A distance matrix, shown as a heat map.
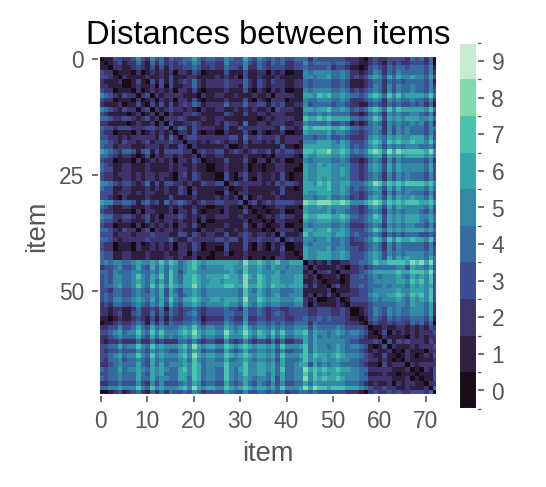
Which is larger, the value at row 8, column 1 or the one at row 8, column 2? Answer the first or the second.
the first
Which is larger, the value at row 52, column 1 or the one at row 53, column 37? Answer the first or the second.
the second
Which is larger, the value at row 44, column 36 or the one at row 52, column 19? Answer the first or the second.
the second
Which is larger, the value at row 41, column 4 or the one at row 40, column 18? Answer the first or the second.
the second
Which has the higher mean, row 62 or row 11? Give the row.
62
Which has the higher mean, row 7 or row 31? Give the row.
31
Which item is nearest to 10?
5
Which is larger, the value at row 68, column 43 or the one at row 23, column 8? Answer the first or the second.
the first
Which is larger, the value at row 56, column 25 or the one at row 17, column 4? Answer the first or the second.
the first
